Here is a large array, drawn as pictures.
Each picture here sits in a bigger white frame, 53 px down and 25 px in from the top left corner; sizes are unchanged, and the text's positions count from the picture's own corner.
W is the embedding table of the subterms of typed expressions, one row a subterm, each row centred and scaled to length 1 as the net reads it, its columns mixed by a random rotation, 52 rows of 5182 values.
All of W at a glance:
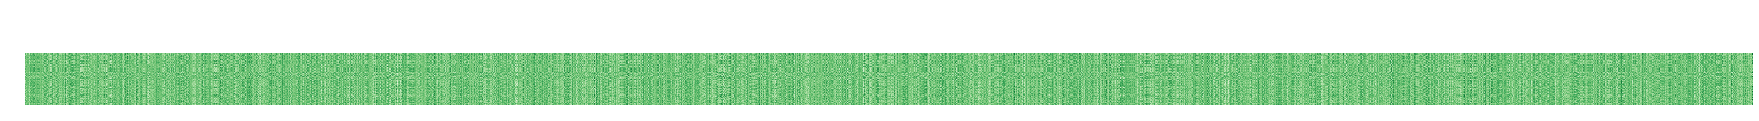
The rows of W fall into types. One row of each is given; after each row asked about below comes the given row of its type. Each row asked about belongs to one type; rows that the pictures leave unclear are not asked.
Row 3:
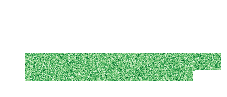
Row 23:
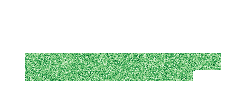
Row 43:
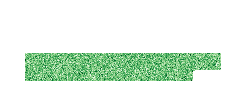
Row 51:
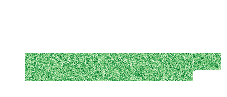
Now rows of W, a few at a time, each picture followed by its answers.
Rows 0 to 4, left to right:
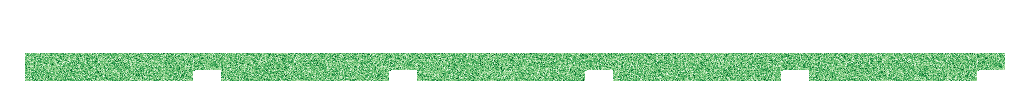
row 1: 23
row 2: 43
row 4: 51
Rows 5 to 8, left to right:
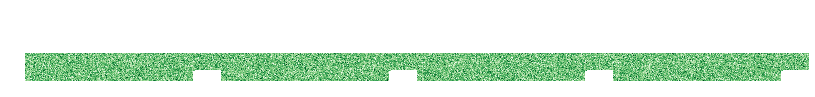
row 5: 3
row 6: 43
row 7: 23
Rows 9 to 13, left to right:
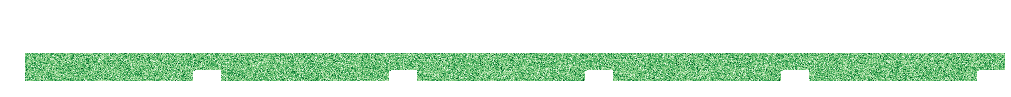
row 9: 51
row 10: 23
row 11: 43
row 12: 43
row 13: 3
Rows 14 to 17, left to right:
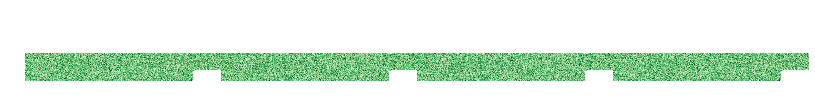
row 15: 51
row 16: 51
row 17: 43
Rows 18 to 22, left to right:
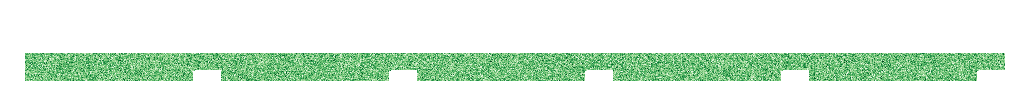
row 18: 51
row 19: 23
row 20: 43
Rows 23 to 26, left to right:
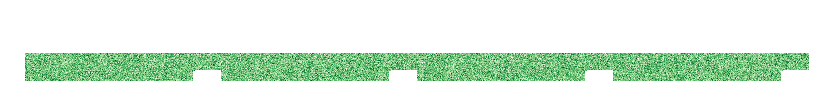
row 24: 3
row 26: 51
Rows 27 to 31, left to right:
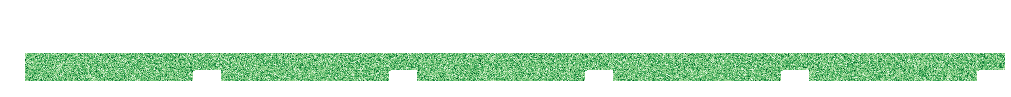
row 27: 43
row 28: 3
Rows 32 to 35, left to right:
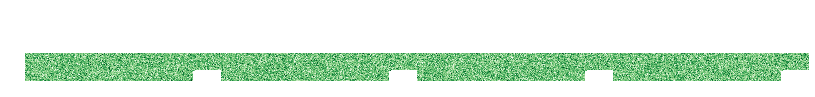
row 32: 43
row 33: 23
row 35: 51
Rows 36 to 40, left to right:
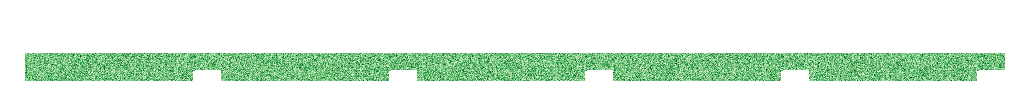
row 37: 3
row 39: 43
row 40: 3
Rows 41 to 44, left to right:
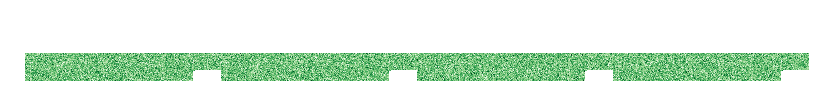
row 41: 23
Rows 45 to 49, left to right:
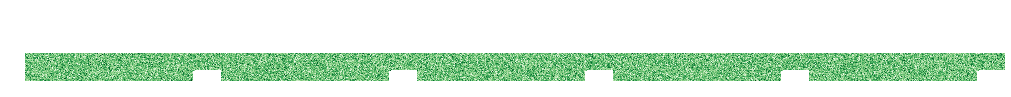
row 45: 43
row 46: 23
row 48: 3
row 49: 51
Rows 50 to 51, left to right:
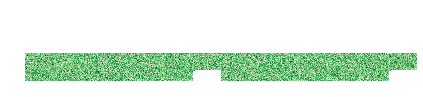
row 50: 23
